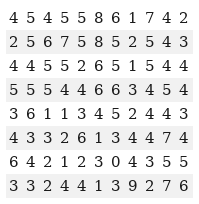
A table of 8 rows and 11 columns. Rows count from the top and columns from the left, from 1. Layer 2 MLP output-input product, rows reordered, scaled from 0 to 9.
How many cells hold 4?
23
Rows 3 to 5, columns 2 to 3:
4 5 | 5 5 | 6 1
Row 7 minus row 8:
3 1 0 -3 -2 2 -3 -5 1 -2 -1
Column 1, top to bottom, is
4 2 4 5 3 4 6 3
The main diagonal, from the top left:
4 5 5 4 3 1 0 9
